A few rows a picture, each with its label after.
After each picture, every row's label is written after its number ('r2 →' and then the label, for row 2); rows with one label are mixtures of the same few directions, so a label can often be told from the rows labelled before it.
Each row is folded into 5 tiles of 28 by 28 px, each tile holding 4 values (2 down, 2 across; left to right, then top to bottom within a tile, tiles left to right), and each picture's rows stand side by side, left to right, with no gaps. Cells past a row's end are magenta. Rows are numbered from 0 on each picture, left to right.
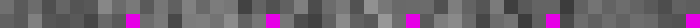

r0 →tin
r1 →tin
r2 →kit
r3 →kit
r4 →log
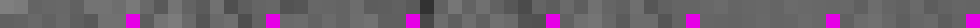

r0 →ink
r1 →kit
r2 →ink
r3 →log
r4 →kit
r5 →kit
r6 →kit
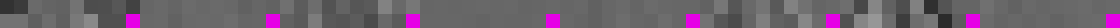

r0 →ink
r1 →tin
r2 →tin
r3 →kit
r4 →kit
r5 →kit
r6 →kit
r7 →log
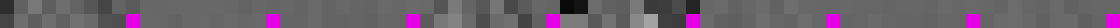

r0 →log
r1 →tin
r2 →tin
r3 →kit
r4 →ink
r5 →kit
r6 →tin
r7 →kit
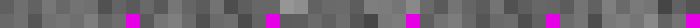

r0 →tin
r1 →kit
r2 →ink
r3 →kit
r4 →tin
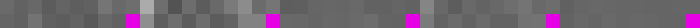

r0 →tin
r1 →log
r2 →ink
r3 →log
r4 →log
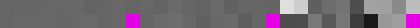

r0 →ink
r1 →kit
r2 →ink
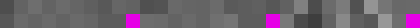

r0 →log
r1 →ink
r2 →kit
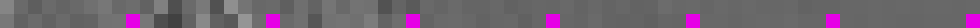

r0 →log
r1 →kit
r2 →tin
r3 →kit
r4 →tin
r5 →tin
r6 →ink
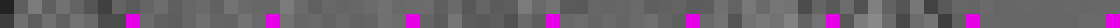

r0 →log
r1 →kit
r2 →log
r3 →tin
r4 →ink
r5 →tin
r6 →kit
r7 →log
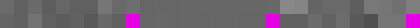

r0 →tin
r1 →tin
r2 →ink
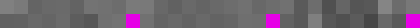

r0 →ink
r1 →log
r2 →tin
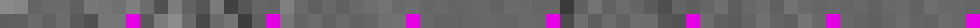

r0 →ink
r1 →kit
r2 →log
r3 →kit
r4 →log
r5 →kit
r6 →kit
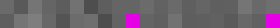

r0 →kit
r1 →tin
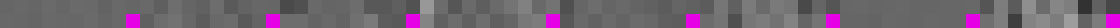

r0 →tin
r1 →kit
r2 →ink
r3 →log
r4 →log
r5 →tin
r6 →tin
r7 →tin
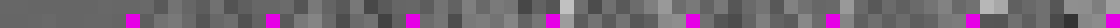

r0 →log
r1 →kit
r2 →kit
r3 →tin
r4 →log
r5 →kit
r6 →log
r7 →ink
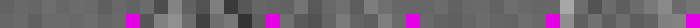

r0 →tin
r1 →kit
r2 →kit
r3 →kit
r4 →log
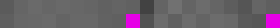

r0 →log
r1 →log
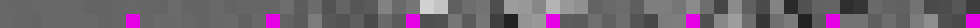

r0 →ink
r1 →kit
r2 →tin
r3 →ink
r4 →ink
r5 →kit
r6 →ink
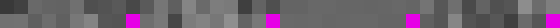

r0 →ink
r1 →tin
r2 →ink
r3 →tin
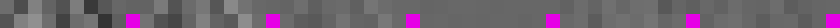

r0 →kit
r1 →kit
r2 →kit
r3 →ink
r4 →tin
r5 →kit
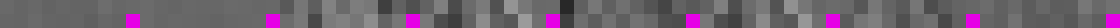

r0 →tin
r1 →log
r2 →tin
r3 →kit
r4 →log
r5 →kit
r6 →kit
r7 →tin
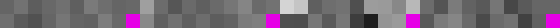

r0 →kit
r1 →log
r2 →ink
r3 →kit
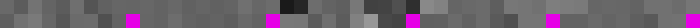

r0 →kit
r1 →tin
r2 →ink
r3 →ink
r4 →ink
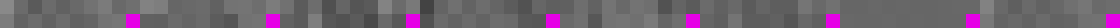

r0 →log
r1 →ink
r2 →tin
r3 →log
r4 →tin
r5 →tin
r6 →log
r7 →log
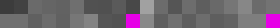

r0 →ink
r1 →log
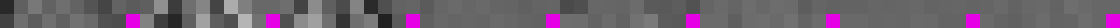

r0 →log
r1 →kit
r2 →kit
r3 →log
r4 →ink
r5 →tin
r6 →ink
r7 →kit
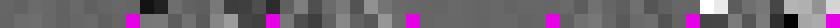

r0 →kit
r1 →ink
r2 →kit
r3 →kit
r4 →kit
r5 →ink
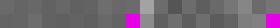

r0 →tin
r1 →log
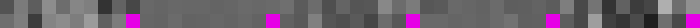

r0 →tin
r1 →tin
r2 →tin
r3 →ink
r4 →tin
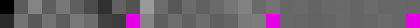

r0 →log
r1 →log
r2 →kit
